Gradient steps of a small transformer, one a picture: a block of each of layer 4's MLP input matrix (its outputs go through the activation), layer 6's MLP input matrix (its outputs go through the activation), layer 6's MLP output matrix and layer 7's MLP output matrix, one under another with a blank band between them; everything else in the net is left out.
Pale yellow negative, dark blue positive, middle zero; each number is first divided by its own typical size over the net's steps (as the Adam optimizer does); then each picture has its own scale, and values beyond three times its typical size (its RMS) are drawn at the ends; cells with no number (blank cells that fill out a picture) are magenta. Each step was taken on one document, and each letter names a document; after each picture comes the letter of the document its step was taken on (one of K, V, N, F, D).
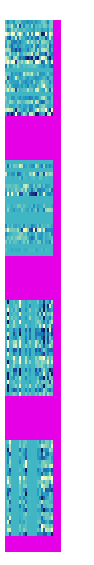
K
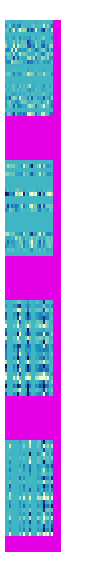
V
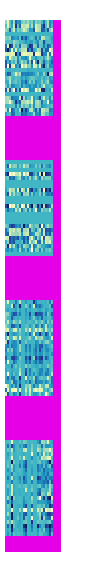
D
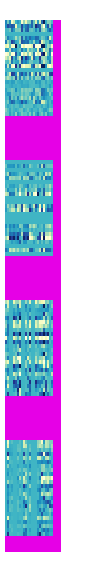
D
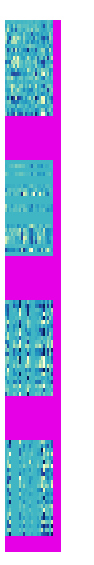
K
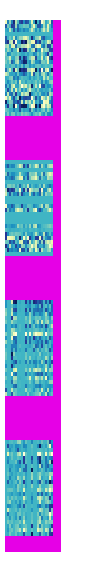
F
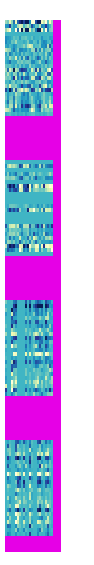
F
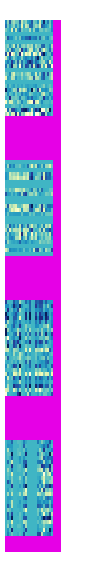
D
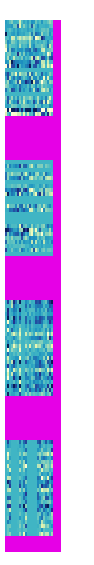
K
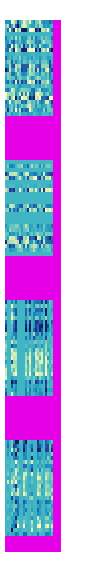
F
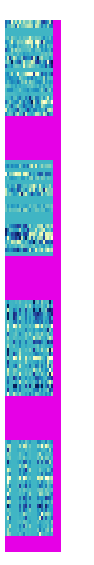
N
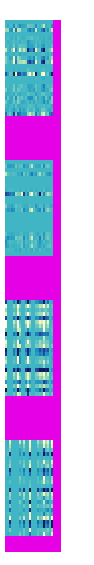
V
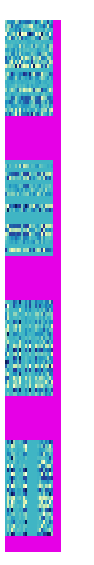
D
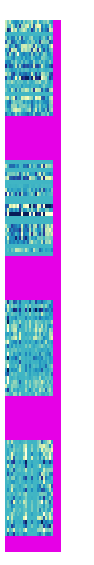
D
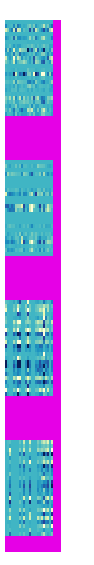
V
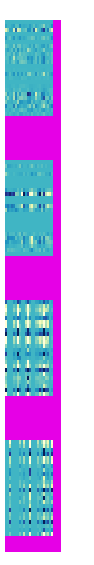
V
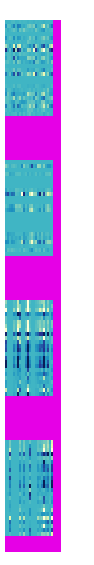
V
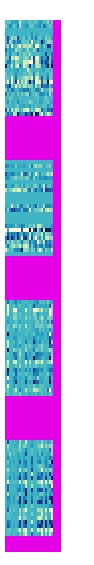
N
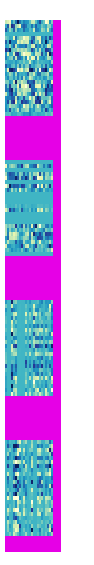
F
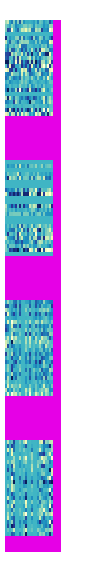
D
